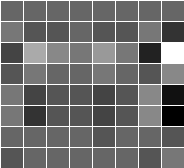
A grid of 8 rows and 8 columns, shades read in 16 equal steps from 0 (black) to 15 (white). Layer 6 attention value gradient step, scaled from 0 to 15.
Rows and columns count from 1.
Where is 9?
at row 3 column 5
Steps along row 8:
up same same same same down up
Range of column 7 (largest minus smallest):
6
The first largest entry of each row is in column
1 1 8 8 7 7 1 8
